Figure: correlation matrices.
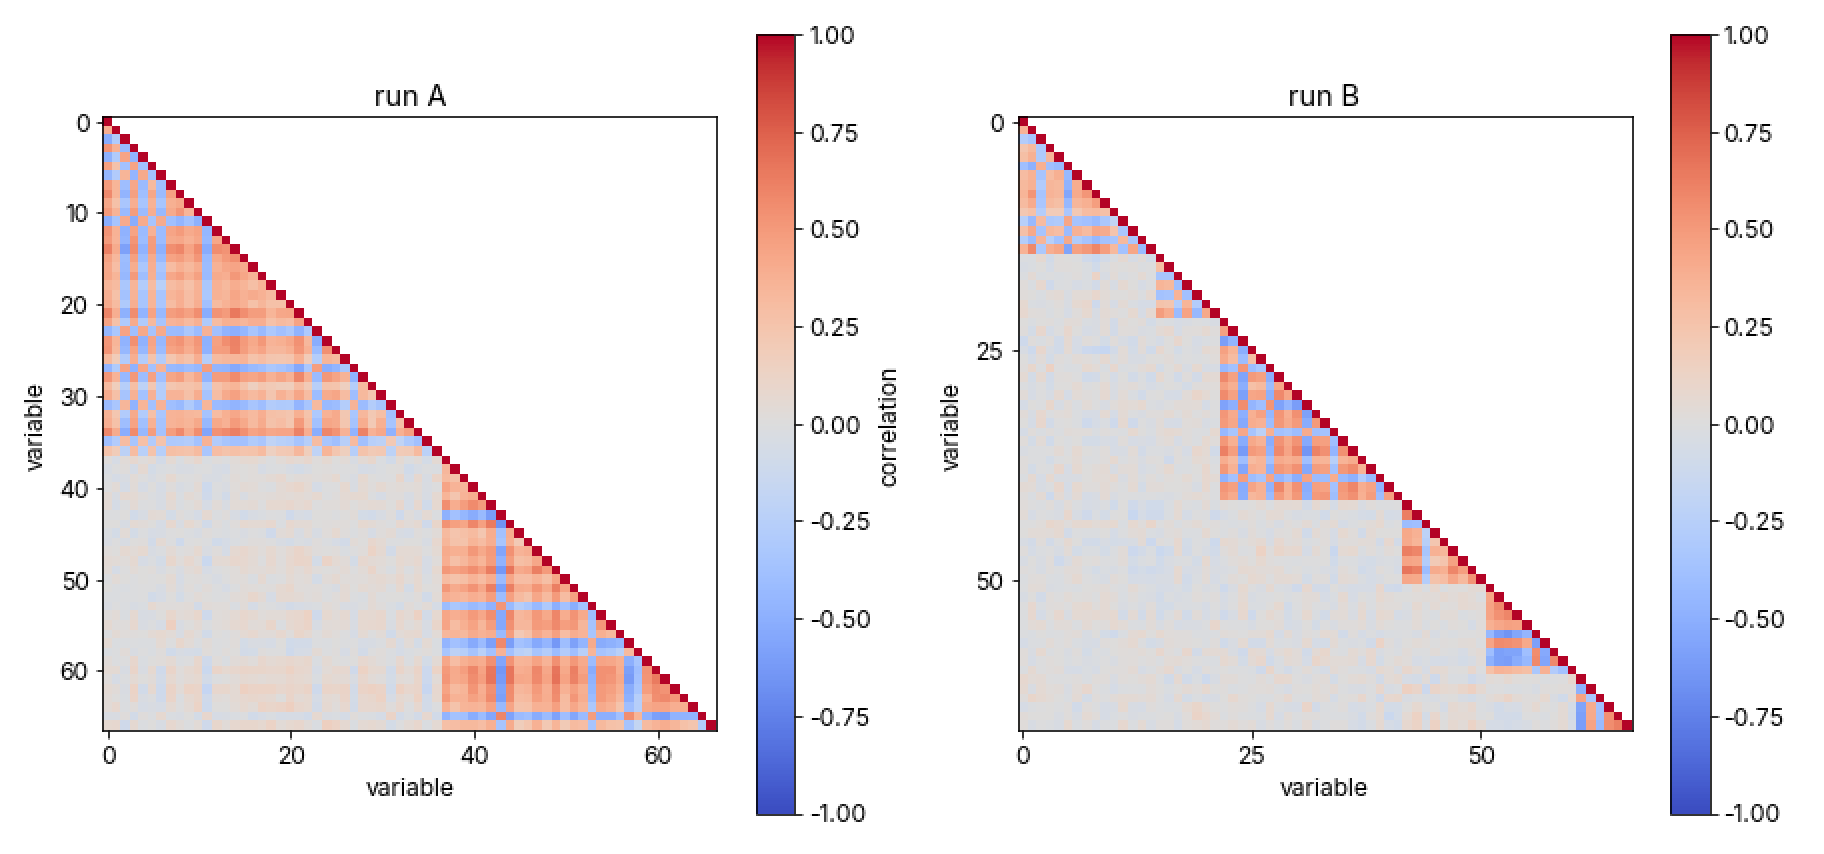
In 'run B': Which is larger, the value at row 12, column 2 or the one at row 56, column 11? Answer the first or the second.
the second
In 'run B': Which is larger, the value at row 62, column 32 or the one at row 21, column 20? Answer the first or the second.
the second
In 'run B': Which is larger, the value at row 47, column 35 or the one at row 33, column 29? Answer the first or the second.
the second
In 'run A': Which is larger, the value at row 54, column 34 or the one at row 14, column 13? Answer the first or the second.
the second
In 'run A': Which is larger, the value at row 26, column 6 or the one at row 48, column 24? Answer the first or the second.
the second
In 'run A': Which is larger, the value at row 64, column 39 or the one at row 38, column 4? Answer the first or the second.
the first
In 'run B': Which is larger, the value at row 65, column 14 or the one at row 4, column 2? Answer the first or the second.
the first
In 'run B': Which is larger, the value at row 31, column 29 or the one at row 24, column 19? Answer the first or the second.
the second
